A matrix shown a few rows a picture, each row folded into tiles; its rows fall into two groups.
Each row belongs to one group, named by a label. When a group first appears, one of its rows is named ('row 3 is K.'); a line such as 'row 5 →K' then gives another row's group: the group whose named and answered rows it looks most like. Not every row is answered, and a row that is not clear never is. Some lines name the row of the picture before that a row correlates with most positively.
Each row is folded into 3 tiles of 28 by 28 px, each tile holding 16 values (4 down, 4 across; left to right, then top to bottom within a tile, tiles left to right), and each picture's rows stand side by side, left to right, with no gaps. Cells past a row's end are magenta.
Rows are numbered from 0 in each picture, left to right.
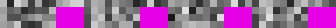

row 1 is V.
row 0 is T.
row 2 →V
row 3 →V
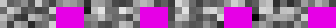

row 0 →T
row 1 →V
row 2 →V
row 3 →V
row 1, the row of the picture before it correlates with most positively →3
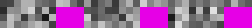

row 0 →V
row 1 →T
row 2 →V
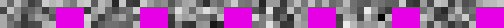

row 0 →T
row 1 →T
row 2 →V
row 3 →T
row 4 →V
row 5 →T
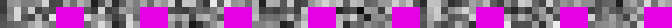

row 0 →V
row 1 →T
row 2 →T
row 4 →T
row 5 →V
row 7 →T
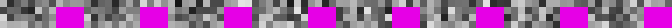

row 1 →T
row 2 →T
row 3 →V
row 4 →V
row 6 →V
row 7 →T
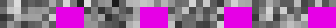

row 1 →T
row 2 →T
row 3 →V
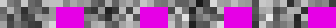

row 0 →T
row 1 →T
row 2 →T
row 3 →V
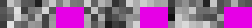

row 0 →V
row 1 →T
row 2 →V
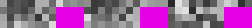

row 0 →T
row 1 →T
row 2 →V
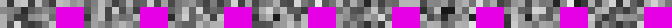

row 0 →T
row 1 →V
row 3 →V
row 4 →T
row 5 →T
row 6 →V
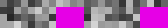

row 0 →T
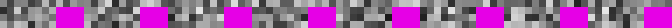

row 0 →T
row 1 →T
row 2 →V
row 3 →T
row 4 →T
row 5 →V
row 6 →V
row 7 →T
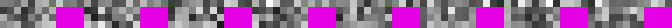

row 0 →T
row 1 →T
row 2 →V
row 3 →T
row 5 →V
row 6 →T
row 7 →V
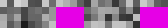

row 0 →T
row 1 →V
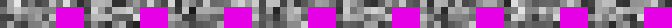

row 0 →V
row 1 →V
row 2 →T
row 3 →T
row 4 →V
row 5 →T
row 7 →V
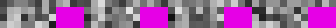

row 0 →V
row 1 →V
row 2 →V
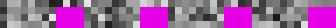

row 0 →V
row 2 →V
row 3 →T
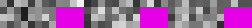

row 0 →T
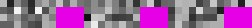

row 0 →T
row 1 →V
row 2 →V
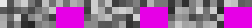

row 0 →T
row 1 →V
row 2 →V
